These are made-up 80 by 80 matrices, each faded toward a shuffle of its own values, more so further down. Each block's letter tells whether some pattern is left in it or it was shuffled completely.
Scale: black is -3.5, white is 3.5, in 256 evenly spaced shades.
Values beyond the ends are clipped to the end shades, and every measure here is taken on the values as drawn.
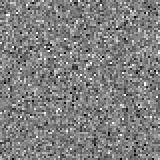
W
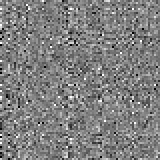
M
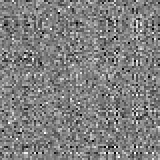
M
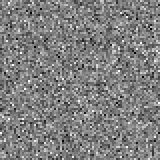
W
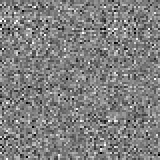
M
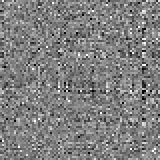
M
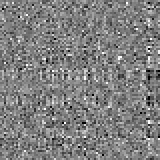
M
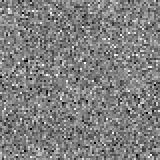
W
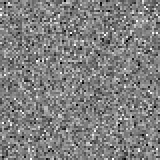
W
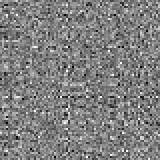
M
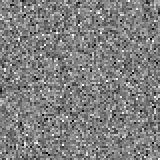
W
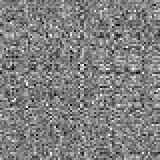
M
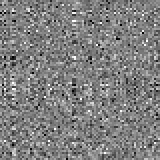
M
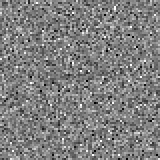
W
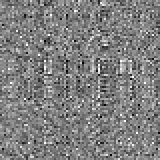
M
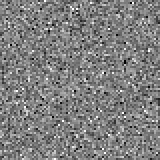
W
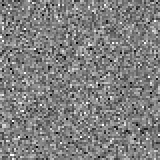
W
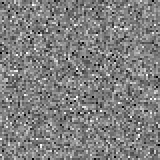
W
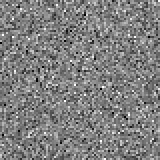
W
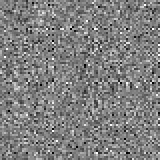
M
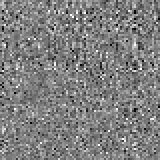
M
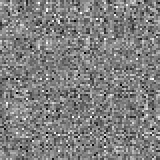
M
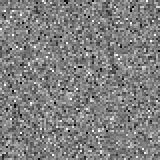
W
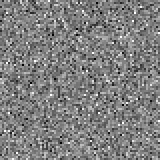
W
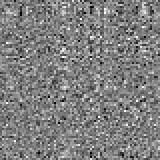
M
